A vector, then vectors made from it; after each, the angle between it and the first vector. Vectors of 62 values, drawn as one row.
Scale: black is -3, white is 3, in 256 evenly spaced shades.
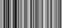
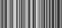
partly opposed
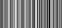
partly opposed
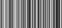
partly opposed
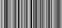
partly aligned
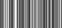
nearly opposite
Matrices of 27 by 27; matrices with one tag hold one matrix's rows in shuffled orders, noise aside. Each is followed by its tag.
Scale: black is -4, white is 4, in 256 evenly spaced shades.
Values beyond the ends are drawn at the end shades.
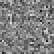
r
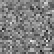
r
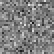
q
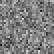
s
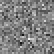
q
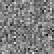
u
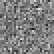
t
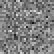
t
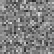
t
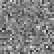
r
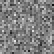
u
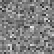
r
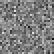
u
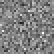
q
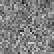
q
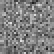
t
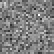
s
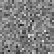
q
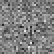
q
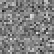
r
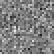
u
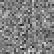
q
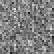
u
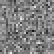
t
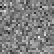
s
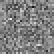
t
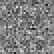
t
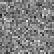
s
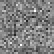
t
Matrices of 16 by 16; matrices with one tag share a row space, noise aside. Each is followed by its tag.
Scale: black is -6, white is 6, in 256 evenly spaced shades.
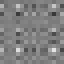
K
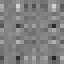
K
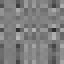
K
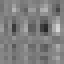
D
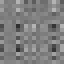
K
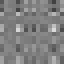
K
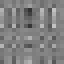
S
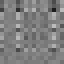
K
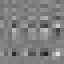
D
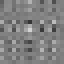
S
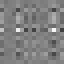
K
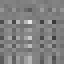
S
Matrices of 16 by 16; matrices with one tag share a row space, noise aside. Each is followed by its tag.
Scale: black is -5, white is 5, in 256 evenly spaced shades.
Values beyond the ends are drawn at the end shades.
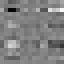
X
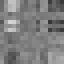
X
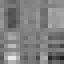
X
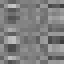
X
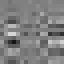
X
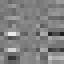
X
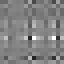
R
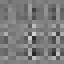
R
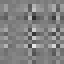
R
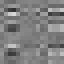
X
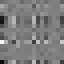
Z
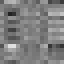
X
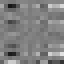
X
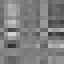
X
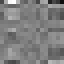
X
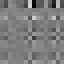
R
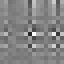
R
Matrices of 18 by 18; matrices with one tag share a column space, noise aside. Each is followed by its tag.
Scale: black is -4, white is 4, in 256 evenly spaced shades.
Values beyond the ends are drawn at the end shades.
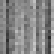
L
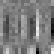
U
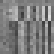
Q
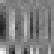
U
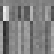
Q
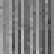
L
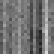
L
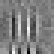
U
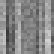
L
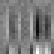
U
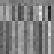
Q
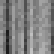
L
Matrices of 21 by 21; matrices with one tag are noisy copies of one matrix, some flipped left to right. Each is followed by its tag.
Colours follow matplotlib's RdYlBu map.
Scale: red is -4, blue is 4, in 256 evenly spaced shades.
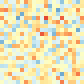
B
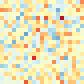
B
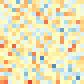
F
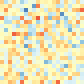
B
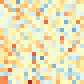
F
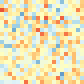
B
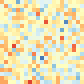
F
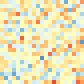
F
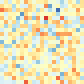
B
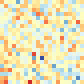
F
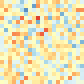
B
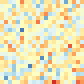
F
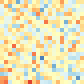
F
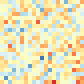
F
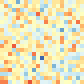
F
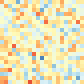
F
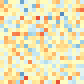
B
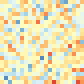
F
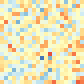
F
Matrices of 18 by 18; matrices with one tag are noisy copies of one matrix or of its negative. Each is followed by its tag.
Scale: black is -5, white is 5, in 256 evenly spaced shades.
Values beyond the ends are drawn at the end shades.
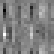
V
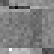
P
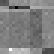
P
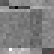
P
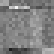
P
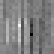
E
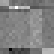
P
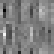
V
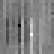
E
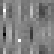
V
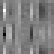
V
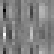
V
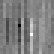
E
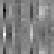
V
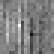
E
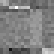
P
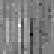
E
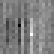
E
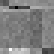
P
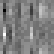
V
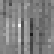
E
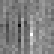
E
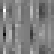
V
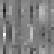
V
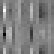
V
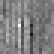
E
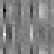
V
